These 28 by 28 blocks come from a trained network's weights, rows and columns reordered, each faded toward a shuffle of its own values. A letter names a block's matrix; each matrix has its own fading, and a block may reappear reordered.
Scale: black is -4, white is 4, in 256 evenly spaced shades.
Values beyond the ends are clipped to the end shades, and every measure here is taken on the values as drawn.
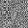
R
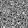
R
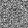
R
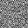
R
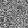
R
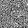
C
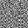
R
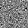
C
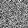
C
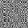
R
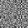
R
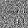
R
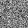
C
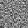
R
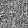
R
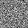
C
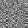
R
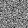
C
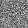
C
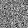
C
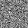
C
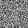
C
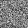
C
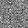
R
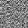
R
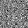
R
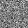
C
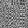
R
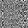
R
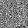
R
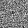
C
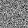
C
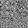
R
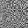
R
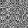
R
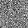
C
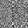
R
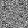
R
